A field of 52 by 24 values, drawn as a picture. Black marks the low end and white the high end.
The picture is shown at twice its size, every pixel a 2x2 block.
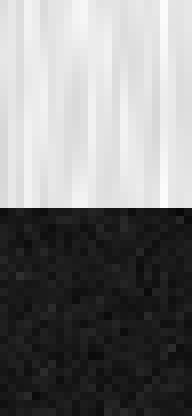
The table splits into 2 rows of 1 panel. Panel 1,1: very high, streaked downward, faint in contrast. Panel 2,1: very low, fine-grained, faint in contrast.
